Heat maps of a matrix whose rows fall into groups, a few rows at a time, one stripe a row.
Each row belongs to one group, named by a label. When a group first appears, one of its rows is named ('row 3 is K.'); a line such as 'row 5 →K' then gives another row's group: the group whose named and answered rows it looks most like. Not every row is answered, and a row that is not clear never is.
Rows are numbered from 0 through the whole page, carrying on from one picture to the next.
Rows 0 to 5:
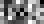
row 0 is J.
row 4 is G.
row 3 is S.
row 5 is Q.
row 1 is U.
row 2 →G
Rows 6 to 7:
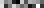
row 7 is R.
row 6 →S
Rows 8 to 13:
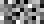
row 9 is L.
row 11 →S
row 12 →R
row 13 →J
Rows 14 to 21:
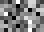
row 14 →J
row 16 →R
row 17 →Q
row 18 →L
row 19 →U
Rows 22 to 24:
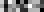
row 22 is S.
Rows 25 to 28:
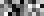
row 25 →R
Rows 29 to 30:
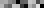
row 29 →Q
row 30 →J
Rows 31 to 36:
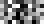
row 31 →G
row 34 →S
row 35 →G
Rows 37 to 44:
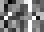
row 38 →U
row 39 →U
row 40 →G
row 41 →Q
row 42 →U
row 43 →U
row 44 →L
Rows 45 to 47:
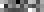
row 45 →Q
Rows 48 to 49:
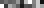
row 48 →L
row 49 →R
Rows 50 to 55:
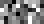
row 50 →L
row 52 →R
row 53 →Q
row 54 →U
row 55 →U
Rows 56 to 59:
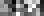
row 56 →L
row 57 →J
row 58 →L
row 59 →J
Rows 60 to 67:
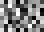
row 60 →S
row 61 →G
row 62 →J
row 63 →J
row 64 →R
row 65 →Q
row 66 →U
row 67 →S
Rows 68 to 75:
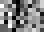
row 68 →G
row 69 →R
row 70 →Q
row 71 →S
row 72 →L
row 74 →G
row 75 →L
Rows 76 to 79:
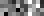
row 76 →L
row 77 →J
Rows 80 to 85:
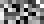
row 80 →R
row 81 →G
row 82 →S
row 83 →R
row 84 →J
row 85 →S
